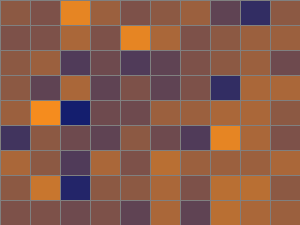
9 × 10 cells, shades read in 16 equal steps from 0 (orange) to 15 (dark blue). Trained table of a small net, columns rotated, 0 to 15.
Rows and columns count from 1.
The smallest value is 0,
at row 5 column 2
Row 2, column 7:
8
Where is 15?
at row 5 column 3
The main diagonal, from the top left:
7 8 11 10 9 9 6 4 5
